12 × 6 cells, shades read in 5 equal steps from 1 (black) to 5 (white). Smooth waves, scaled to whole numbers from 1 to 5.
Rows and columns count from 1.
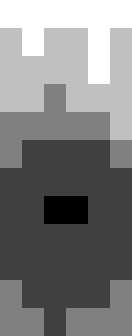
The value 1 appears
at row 8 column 3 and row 8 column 4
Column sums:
37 36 32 34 37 38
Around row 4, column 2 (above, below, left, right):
4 3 4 3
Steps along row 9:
same same same same same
